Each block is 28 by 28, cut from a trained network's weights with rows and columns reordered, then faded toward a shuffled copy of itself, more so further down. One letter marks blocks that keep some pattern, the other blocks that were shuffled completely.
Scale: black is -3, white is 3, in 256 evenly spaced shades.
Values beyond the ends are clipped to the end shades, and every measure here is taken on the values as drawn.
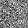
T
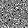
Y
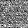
Y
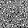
Y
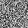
T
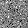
T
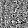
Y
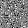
T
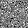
T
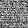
Y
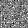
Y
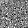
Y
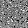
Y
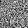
Y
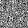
Y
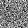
Y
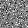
T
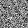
T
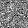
T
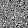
T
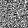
T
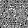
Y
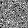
T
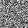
T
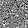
T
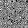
Y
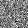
T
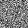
Y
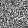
T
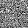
Y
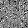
Y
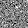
T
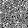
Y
